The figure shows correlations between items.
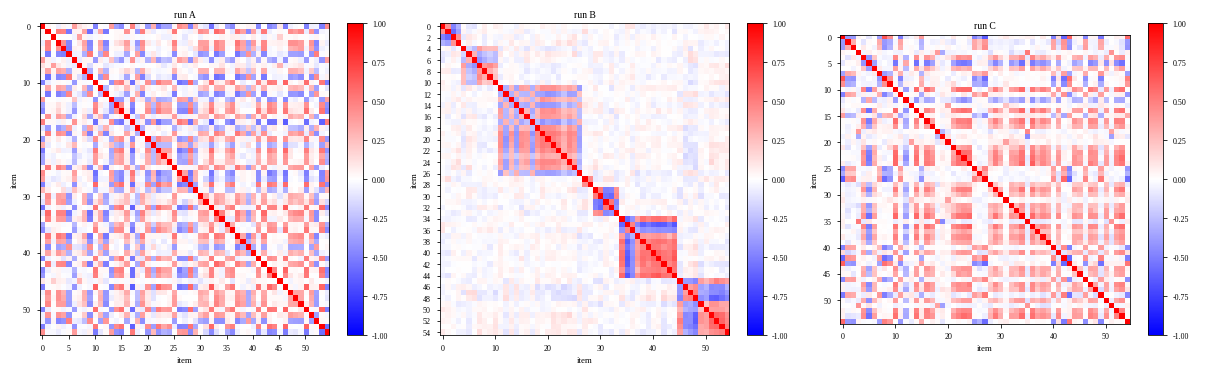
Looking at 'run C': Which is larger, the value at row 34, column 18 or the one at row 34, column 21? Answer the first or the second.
the second
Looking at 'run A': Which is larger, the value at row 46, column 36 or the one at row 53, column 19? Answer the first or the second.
the first
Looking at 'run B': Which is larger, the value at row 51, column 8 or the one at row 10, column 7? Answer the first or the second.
the second
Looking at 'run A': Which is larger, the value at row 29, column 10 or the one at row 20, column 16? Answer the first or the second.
the second
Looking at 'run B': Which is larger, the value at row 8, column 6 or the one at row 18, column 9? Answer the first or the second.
the second
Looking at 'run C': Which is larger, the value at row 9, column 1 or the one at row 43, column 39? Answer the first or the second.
the second
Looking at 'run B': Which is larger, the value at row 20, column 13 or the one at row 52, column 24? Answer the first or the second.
the first
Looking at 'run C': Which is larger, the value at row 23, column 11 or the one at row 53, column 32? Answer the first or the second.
the second
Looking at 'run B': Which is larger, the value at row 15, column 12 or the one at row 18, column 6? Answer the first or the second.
the second
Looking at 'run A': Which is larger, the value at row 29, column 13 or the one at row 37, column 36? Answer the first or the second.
the first
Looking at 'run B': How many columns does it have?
55
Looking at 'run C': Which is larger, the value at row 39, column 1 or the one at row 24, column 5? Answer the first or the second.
the first
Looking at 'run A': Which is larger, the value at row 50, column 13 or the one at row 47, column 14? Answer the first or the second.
the second
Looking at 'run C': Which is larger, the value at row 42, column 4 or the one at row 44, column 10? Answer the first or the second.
the second
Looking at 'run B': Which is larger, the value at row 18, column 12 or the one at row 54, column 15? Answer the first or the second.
the second
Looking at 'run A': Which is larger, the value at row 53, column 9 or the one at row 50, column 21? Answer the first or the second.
the first
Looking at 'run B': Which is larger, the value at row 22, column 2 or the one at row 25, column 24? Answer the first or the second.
the second
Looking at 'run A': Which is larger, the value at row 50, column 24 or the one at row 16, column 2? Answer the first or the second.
the first
